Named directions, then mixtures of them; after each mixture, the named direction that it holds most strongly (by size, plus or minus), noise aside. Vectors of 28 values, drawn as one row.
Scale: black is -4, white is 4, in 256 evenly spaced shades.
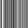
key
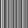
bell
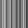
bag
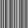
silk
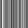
key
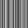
silk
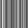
key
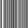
key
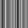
silk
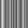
bell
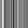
key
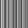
bell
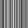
silk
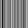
key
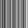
bag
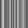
bell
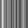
bag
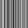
silk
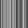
bag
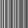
silk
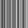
bag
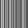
bell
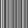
bell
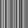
silk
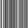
key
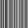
silk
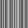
silk
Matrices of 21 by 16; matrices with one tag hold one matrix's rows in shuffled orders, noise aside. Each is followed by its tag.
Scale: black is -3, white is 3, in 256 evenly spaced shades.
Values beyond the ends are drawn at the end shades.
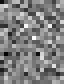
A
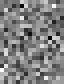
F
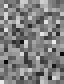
F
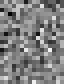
A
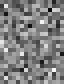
F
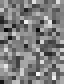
A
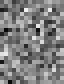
A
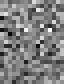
A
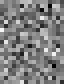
F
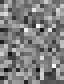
A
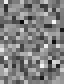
F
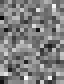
A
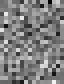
F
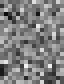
A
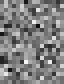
A
